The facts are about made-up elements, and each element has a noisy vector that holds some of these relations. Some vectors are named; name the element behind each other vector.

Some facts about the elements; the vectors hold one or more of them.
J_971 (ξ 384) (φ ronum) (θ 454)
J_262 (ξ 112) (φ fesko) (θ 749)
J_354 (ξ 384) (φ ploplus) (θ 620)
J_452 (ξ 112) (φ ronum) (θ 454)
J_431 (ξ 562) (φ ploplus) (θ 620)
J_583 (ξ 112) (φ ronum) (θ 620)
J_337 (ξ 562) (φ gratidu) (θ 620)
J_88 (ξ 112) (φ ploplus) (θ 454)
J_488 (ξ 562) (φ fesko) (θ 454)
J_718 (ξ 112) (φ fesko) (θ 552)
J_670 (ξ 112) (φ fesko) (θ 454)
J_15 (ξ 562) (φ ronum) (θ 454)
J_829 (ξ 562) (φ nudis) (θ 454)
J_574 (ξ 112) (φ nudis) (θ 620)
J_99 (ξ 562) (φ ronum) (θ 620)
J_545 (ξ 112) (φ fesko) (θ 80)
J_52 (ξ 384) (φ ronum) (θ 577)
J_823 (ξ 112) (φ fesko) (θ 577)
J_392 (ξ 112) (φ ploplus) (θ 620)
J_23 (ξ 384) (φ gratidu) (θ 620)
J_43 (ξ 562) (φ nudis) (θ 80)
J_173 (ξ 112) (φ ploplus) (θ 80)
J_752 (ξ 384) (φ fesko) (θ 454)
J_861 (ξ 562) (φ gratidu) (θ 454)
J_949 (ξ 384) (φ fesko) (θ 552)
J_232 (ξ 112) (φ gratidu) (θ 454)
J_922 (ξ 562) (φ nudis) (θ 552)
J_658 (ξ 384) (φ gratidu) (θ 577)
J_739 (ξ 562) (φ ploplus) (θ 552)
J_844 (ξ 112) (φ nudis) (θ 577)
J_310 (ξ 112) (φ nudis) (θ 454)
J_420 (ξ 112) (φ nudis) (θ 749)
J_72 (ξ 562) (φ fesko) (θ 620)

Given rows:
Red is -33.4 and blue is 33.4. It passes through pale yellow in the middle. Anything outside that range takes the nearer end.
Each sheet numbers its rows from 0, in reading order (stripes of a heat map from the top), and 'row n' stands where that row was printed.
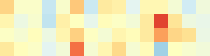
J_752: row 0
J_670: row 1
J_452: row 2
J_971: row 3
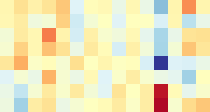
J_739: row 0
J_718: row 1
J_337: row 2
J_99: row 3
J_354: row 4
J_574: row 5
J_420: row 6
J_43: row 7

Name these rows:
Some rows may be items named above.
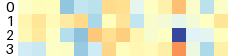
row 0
J_823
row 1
J_72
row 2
J_52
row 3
J_844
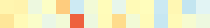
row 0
J_718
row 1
J_971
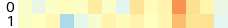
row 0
J_232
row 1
J_173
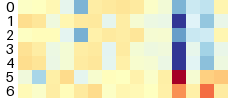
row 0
J_658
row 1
J_949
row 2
J_658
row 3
J_949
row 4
J_949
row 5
J_43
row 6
J_15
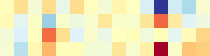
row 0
J_23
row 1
J_545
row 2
J_922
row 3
J_829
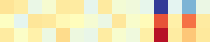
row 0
J_949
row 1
J_861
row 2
J_488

